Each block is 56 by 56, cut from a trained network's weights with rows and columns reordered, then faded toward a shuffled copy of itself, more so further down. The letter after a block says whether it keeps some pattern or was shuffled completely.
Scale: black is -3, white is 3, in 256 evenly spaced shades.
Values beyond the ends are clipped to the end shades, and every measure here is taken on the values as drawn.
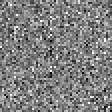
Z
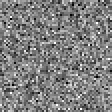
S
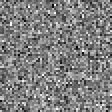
Z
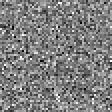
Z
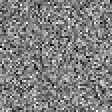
S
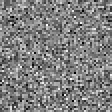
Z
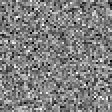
S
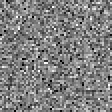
S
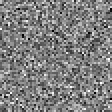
S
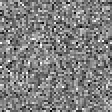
Z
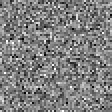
S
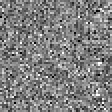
Z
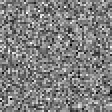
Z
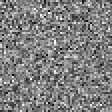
Z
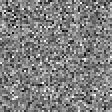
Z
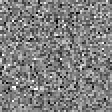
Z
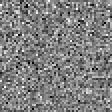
Z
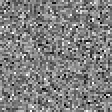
S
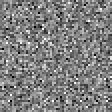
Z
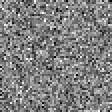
S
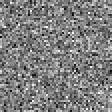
S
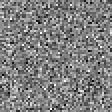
S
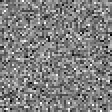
S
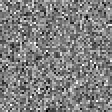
S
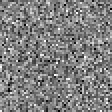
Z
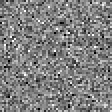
S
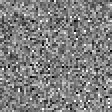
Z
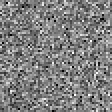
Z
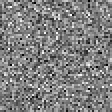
Z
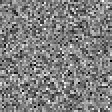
Z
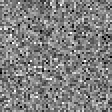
S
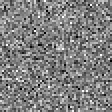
S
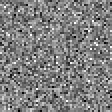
S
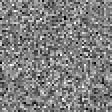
S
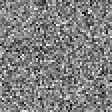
S
